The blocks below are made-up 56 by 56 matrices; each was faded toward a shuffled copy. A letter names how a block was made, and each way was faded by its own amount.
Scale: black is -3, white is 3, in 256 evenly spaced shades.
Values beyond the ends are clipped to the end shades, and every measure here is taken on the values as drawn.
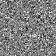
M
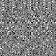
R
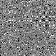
M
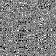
M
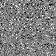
M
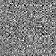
R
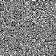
M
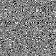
M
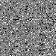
M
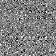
M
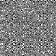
R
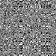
R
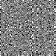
R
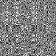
R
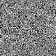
M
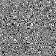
M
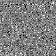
M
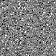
M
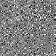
M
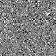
M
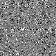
M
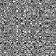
R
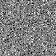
M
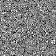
M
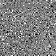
M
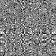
R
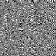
R
